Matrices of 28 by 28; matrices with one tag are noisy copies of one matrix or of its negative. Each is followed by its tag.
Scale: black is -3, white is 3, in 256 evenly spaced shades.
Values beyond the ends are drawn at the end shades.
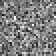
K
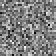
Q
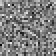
K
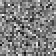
K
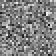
Q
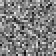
K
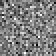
K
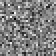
K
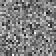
Q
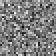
K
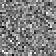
Q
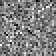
K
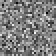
Q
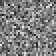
K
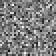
K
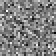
K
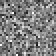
K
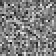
K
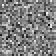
Q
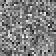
Q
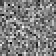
K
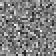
K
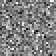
Q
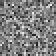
K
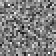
K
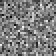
K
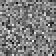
Q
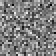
K
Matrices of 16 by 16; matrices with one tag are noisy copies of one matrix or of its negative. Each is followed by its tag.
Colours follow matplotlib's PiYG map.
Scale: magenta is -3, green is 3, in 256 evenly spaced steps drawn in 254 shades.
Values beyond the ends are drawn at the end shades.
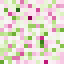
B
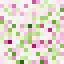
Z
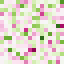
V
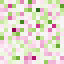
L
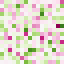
V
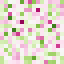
L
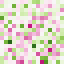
Z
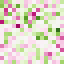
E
